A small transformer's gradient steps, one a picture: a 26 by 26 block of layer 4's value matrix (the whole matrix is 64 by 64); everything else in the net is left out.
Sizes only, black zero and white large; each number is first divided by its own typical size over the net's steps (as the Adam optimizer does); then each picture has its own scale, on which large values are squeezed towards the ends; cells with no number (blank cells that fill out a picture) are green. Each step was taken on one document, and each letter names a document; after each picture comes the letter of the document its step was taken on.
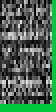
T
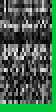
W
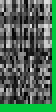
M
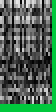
M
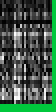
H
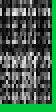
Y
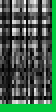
Y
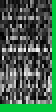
T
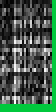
H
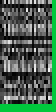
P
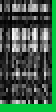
Y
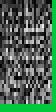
T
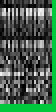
P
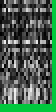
W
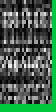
W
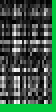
H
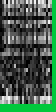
P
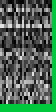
M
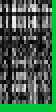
Y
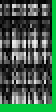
Y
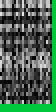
M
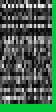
P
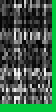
H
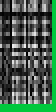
Y
